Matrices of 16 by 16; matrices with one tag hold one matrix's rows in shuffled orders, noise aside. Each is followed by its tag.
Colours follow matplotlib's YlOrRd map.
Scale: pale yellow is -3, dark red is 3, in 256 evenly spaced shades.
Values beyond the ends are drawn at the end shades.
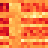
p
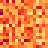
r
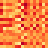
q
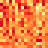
r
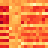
p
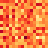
r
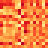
q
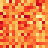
r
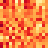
r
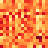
r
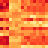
p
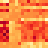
p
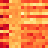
p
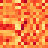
q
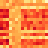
p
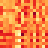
q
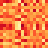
q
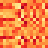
q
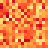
r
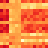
p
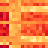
p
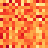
r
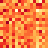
r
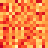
r
